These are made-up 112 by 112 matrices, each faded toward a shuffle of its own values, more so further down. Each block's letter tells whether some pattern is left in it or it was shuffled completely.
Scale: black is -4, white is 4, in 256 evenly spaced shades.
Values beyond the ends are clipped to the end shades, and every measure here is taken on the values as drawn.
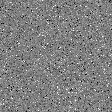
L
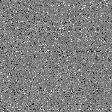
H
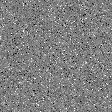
L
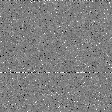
H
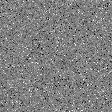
L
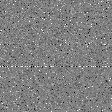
H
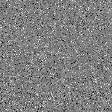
H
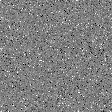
L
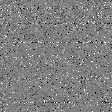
H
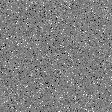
L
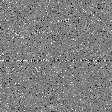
H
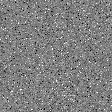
L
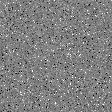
L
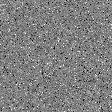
L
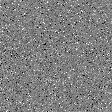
L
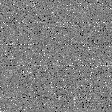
H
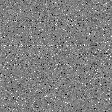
H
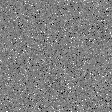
L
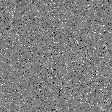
L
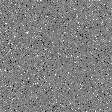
L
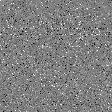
H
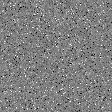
L
